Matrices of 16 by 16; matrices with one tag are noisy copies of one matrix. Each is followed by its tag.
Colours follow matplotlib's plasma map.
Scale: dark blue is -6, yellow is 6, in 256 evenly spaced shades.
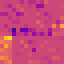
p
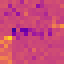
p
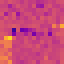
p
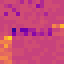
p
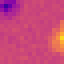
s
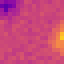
s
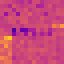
p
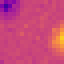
s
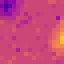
s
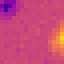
s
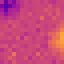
s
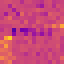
p
